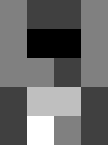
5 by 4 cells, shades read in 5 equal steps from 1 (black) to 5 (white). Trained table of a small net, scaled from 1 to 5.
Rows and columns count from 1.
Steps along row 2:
down same up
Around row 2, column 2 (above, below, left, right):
2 3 3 1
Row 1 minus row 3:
0 -1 0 0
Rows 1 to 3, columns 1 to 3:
3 2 2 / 3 1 1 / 3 3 2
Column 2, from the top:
2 1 3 4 5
